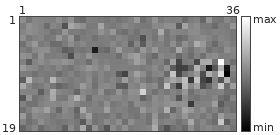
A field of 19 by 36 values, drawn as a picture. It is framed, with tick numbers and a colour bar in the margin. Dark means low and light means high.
Histogram: heavy tails on both sides. Mirror symmetry: none. Grain: fine. Odd patch: rougher, in the middle right. Slope: none.
